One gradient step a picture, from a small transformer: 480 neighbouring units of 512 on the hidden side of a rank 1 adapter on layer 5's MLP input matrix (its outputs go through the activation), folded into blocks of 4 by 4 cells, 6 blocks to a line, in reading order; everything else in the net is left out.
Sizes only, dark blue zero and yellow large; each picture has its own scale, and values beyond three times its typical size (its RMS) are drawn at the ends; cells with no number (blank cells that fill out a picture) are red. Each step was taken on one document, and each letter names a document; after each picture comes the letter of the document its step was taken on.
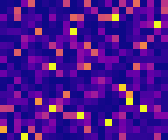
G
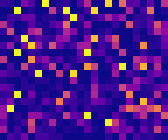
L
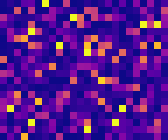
G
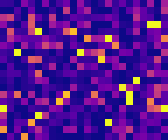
L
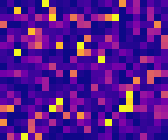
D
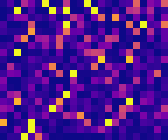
G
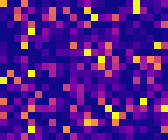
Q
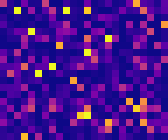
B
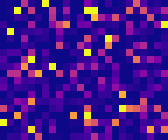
B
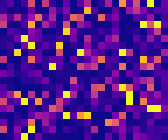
L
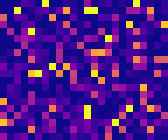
B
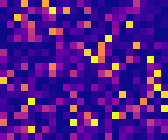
Q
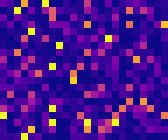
B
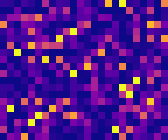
L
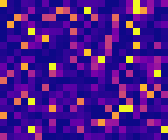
Q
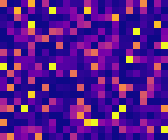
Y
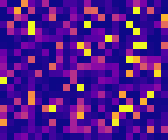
Y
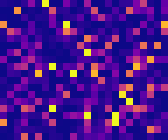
B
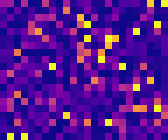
D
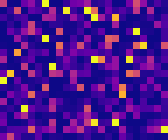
Y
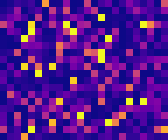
G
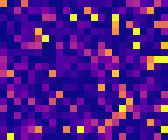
Q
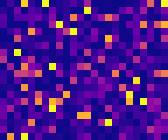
G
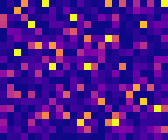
L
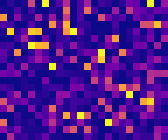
L
